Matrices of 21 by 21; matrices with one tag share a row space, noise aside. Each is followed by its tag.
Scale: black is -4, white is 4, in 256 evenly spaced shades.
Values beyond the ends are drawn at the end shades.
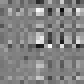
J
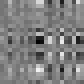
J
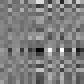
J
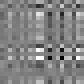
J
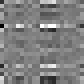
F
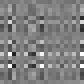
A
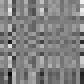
A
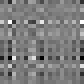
A
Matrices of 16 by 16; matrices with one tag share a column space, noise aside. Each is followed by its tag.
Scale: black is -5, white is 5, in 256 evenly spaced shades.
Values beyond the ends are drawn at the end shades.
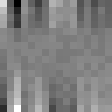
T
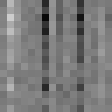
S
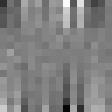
T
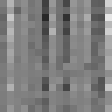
S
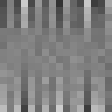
T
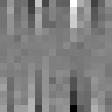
T
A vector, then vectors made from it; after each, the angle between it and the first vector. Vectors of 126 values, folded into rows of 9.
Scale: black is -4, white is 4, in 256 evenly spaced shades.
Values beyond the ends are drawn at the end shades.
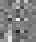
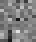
nearly opposite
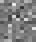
partly aligned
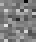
partly opposed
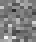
partly aligned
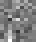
nearly parallel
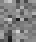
nearly opposite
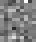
partly aligned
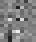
nearly opposite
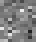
orthogonal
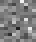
orthogonal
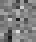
nearly opposite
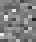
orthogonal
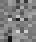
nearly opposite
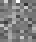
partly aligned
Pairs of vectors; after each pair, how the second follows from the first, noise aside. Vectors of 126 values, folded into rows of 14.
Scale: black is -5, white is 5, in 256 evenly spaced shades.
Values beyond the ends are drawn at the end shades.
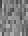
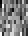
scaled up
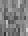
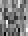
scaled up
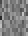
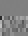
partly zeroed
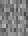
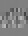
partly zeroed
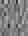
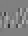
partly zeroed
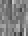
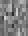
wrapped around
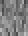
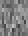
wrapped around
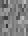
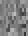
wrapped around
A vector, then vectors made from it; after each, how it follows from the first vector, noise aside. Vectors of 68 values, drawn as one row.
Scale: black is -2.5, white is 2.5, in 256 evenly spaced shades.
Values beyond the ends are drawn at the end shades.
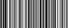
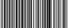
wrapped around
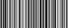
copied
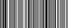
partly zeroed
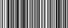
negated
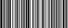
wrapped around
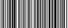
wrapped around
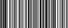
copied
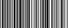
wrapped around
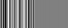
partly zeroed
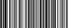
copied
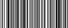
negated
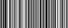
copied
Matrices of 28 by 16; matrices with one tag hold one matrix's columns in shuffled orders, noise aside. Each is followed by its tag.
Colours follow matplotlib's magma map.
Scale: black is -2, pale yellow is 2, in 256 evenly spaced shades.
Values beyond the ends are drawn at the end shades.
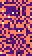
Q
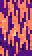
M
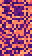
Q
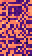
Q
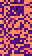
Q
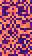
Q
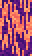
M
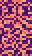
Q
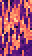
M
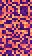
Q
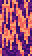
M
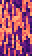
M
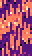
M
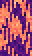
M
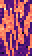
M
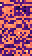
Q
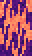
M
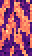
M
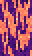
M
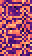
Q
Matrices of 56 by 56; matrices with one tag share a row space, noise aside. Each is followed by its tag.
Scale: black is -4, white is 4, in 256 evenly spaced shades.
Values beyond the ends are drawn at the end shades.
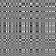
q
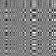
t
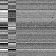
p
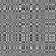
q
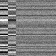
p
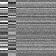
p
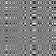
t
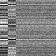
p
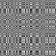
q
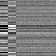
p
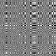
t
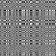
q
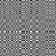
q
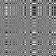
t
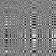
t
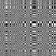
t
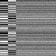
p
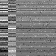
p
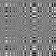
t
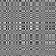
q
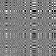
t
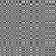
q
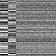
p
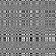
q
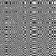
t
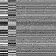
p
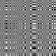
t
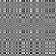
q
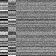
p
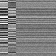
p
